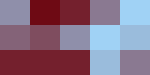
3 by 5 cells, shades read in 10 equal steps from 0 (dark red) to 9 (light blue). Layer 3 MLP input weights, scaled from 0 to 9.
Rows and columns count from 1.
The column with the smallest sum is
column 2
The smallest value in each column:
1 0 1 5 5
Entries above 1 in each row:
3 5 2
